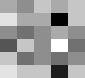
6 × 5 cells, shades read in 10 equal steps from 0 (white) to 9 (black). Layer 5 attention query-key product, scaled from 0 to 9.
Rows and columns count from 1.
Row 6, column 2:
2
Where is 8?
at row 6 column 4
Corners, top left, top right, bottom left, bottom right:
3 2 1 2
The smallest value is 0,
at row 4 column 4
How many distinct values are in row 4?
5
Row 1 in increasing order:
2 2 3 3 4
